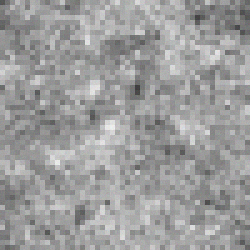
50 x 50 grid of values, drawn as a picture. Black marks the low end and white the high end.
Grain: blotchy. Slope: none. Histogram: bell-shaped. Seam: none. Average level on the scale: 60%.
